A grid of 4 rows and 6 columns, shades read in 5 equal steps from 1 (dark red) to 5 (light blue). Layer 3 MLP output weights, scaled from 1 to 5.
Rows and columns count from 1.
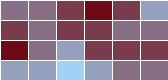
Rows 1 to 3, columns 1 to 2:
3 3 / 2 3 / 1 3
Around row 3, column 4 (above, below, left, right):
2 4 4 2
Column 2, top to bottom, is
3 3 3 4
